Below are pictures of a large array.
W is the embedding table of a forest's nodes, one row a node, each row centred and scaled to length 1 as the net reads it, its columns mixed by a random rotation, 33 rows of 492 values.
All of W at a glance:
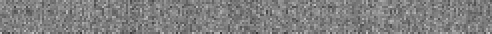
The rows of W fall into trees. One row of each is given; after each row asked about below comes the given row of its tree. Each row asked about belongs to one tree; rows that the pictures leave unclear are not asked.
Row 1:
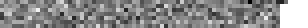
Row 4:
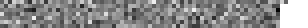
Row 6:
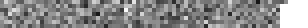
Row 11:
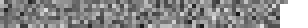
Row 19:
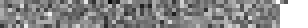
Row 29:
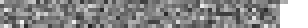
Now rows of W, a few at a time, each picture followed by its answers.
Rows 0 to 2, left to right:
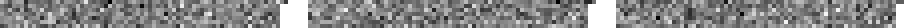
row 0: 19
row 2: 19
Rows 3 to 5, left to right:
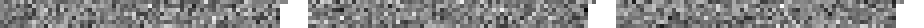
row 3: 11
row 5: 1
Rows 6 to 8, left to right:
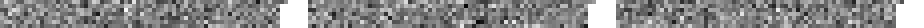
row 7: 6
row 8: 11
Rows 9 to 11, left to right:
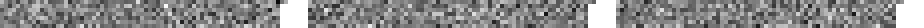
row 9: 1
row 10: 11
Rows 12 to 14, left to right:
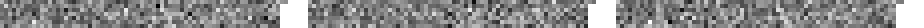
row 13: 11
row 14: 11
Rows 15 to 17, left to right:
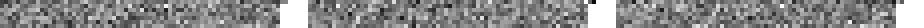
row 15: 1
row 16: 19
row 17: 1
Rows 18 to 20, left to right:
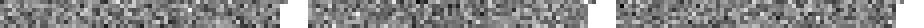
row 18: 6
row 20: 4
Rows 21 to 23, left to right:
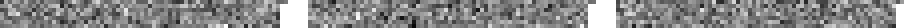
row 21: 6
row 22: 19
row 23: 6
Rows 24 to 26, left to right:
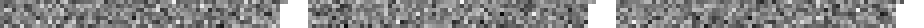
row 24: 29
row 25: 4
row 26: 29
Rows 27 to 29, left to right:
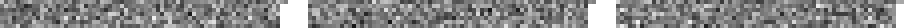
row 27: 11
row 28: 1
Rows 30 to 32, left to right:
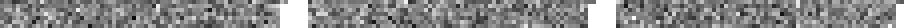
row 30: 29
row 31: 6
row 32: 19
